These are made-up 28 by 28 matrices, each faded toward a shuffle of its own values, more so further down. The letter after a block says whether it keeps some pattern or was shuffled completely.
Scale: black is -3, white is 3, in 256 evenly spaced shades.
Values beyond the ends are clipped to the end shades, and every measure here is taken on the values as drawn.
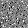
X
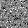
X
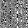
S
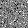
X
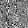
S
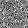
X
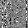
S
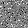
X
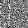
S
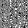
S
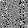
S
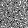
X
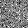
X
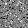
X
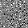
S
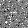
X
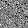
X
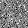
X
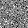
X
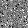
X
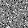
X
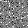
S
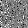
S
